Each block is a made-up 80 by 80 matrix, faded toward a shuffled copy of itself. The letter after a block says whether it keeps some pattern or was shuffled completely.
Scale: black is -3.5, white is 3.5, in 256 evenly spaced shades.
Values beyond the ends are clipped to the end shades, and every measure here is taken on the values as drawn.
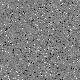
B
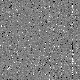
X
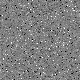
B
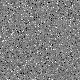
B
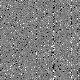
X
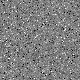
B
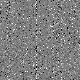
X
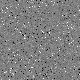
B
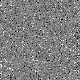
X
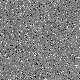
B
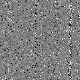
X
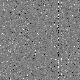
X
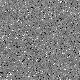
B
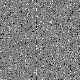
X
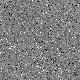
B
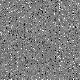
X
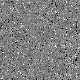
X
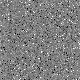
B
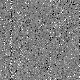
X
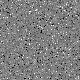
B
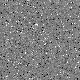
B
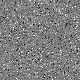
B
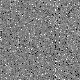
X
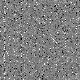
X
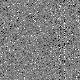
X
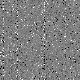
X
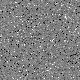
B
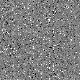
X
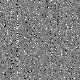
X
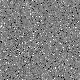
B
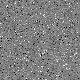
B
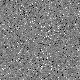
B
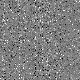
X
